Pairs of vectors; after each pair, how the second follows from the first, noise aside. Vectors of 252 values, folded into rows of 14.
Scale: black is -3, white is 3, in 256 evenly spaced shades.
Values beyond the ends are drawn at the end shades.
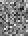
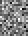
sign-scrambled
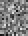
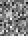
wrapped around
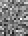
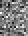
wrapped around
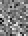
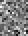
wrapped around
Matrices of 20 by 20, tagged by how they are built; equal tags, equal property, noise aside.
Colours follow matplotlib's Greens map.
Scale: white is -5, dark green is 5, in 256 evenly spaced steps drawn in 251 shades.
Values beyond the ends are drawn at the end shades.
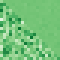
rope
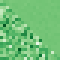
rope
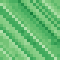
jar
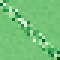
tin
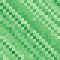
jar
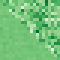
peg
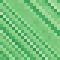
jar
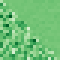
rope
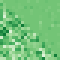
rope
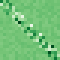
tin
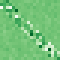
tin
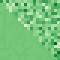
peg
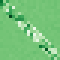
tin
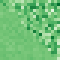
peg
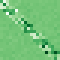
tin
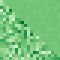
rope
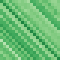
jar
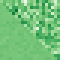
peg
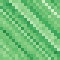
jar
